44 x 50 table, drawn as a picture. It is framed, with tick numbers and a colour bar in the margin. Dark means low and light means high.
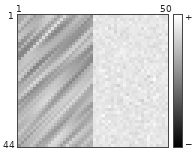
The table splits into one row of 2 panels. Panel 1,1: high, slanting up to the right. Panel 1,2: very high, fine-grained, faint in contrast.
